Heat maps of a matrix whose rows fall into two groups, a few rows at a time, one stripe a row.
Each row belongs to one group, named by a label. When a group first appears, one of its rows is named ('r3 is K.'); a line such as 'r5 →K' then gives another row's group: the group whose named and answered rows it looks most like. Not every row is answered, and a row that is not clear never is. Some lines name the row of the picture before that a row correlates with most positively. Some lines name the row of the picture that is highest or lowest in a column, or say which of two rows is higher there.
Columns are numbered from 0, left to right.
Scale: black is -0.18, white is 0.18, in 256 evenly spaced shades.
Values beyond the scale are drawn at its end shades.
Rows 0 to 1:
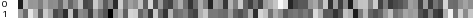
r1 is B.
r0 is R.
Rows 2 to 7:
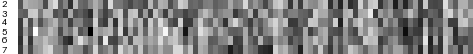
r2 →R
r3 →B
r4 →R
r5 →R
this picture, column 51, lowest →3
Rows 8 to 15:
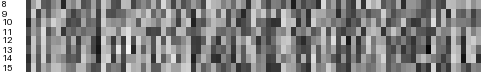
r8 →B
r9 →R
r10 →R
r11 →B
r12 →R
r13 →R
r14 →R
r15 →R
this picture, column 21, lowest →13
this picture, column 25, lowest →14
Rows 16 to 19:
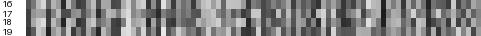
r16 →B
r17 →B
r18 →B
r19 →B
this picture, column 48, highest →18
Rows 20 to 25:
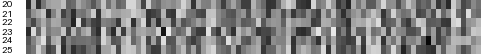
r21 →B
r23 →R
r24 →B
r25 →B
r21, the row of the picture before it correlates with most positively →17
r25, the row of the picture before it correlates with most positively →17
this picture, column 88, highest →21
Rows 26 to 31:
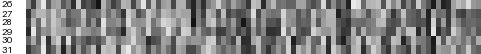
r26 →B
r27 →R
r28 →R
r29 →R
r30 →B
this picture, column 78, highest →26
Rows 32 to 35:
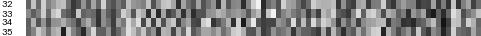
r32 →R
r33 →B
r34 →R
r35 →B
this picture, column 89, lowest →32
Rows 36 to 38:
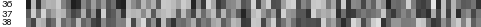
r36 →R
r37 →R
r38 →B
